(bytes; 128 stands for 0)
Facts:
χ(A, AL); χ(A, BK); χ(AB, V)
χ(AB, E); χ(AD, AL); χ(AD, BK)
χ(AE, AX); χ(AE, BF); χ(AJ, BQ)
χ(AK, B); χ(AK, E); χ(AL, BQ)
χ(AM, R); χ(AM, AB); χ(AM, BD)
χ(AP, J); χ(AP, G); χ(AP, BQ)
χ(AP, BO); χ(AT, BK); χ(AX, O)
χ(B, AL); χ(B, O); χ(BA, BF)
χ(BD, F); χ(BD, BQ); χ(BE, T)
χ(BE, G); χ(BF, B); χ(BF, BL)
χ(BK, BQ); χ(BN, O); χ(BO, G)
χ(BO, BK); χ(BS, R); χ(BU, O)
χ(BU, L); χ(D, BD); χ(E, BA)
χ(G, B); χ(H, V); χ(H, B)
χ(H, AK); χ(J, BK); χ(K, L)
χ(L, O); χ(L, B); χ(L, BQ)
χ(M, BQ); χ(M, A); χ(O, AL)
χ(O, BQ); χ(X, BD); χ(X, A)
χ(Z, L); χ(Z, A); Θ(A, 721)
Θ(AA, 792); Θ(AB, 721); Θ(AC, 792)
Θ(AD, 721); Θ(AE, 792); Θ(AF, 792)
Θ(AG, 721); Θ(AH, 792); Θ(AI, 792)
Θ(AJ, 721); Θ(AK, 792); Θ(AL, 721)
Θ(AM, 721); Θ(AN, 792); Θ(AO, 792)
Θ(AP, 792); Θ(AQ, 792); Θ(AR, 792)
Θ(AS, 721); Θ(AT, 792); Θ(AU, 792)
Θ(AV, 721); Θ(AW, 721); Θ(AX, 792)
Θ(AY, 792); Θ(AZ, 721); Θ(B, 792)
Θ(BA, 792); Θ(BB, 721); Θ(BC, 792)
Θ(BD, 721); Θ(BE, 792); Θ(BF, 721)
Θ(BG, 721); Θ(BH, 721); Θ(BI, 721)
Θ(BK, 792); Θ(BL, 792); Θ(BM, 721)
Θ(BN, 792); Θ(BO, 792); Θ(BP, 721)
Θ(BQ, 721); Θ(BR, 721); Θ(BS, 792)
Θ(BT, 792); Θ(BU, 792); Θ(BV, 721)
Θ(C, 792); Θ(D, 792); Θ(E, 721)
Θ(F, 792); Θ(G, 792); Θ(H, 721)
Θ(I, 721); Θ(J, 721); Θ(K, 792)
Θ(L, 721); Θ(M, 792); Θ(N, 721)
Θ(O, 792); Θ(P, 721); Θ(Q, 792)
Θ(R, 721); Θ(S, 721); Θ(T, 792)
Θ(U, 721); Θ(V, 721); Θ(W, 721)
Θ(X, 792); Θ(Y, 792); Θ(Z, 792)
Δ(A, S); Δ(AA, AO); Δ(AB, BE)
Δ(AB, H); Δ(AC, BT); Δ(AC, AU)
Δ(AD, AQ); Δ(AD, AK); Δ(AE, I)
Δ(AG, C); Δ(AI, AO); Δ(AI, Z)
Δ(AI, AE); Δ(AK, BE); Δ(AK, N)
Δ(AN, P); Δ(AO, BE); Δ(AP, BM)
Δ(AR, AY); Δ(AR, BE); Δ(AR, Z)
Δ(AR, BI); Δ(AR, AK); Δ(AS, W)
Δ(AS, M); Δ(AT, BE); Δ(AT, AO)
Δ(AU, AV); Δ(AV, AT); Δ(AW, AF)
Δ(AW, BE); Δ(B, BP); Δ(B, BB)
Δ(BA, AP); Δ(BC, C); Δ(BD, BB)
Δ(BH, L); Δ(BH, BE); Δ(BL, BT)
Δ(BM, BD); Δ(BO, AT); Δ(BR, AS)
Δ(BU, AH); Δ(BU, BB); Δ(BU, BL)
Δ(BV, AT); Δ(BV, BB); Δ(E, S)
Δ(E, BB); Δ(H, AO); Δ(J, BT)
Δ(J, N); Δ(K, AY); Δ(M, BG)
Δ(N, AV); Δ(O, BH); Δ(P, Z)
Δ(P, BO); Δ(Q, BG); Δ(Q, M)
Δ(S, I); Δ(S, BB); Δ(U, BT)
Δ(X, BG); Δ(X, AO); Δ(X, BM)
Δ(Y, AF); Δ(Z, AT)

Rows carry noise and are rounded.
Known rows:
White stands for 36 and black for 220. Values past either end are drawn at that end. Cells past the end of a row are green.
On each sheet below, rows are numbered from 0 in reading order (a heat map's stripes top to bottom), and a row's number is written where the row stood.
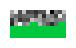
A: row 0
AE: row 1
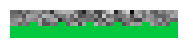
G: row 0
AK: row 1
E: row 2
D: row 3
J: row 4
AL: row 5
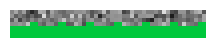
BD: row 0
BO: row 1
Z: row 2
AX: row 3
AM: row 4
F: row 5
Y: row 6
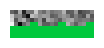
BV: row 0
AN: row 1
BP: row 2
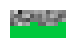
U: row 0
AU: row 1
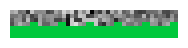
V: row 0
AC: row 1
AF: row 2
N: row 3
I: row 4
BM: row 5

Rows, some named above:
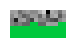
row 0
AR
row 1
J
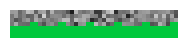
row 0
AW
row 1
BO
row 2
W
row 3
D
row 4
AX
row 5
Z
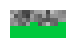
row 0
B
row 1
AD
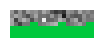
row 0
AA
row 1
BB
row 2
BQ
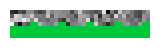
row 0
BE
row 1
AM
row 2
M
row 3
AE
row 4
B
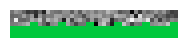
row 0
BB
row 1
W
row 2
AA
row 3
K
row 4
T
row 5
BD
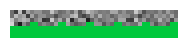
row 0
AO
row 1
X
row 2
AB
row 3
BH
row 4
X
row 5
BI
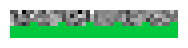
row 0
AE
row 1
BG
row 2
BL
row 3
AQ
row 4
AS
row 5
H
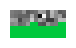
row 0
AP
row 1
AT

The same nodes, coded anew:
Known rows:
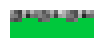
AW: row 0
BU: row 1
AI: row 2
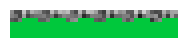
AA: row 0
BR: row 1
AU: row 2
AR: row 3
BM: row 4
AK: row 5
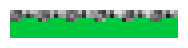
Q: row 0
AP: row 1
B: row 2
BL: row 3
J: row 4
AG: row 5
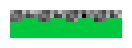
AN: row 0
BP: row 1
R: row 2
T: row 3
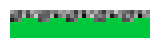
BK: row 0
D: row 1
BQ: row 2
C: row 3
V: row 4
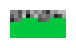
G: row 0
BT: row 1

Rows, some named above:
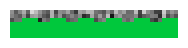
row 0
BU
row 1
AT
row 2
BT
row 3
BF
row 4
BV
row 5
AO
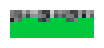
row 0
AD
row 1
AO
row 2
AB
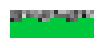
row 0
BE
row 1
Z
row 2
AL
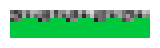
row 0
H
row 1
AT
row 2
J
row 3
AJ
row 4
BA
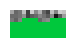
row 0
BV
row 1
AC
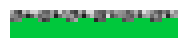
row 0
U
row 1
BB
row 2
BL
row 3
BE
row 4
BU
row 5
AX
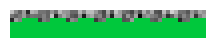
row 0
BO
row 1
BN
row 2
M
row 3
O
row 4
V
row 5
AS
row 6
L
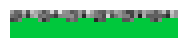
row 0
A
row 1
S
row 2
AE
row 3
BE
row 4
AB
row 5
BD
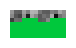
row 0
X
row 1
BS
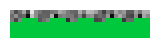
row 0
E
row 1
AM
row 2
K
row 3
F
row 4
X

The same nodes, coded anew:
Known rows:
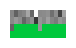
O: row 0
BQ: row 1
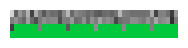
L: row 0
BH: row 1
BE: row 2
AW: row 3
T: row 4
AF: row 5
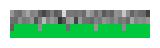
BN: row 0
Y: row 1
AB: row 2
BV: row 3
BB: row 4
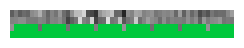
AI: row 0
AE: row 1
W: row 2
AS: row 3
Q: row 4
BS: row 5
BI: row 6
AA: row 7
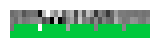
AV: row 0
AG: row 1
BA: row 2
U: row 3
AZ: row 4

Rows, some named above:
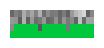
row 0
X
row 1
BE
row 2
M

